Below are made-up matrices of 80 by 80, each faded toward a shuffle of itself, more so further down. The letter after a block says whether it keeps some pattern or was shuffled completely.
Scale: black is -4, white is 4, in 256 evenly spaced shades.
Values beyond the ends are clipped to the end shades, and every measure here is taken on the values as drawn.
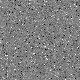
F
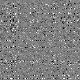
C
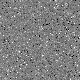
F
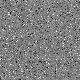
F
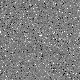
F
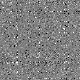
C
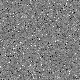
F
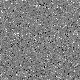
F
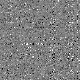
C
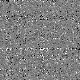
C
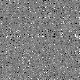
C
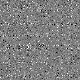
C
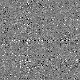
C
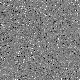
F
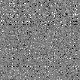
C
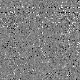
C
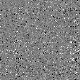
C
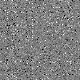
C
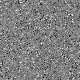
F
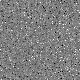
F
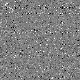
C
